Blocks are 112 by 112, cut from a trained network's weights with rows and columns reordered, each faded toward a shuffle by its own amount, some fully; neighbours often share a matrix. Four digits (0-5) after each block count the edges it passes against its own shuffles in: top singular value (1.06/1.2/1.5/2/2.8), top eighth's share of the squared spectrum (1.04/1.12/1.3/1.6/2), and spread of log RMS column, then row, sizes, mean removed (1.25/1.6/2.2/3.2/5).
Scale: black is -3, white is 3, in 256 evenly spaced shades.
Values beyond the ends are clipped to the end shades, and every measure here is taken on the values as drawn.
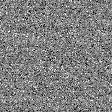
1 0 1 0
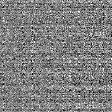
4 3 4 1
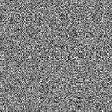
4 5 3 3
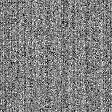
3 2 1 2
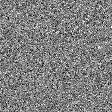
0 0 0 0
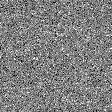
0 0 0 0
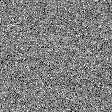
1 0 0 0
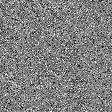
0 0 0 0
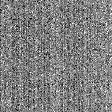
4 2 0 2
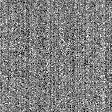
3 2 0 2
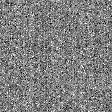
2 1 0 0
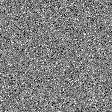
0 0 0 0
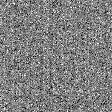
1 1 0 0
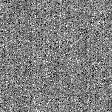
2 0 0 0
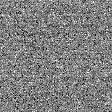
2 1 1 0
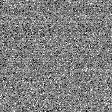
2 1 1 0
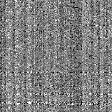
4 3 1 3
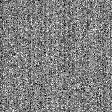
3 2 0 1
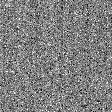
1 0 0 0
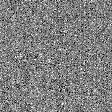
1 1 0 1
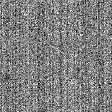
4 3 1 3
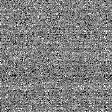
3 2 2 0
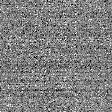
3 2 2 0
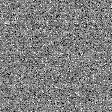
1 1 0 0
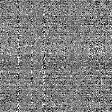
3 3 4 1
